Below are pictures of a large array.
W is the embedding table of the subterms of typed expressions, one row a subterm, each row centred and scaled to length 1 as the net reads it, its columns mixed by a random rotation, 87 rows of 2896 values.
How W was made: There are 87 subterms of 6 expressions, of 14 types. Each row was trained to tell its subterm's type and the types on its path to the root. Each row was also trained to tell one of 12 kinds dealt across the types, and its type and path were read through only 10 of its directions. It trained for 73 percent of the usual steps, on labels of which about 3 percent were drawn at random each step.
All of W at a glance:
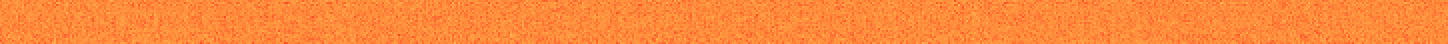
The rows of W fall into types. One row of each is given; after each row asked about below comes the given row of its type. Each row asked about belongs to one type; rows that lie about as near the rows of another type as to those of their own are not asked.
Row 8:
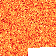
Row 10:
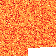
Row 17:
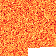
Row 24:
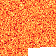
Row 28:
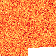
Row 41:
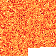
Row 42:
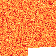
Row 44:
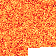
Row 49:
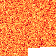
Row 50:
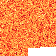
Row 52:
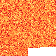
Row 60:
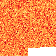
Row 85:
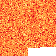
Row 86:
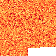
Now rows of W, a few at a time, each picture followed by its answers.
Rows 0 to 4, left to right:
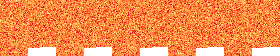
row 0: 50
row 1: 10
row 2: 10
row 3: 49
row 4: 52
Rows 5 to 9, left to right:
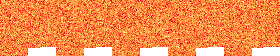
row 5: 86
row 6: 52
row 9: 85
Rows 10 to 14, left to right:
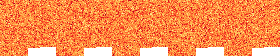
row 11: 41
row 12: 8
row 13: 52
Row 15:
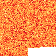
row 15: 41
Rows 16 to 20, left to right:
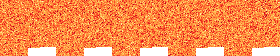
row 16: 24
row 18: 49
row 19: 8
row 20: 86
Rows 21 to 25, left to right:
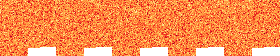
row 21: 10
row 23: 60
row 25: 85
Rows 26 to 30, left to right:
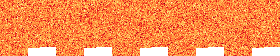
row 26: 8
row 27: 85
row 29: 85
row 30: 42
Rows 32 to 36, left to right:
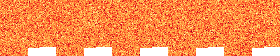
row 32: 28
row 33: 28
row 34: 28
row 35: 17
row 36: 28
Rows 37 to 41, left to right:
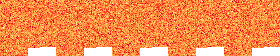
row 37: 86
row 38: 52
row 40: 24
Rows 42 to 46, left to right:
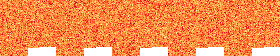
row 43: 28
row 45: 50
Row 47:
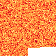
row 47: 52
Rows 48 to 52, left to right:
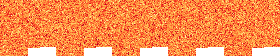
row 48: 52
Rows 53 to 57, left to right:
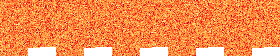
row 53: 60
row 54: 8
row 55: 17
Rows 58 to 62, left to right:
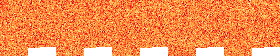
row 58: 42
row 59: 49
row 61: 10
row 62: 50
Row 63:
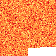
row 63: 86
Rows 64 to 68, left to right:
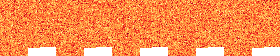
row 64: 41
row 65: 44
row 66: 8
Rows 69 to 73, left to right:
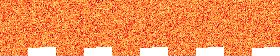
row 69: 60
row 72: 86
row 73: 50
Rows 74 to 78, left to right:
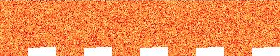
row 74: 41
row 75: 42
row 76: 28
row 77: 24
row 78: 10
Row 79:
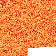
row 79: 10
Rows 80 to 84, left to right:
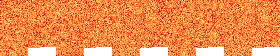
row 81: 8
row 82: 49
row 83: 60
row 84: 49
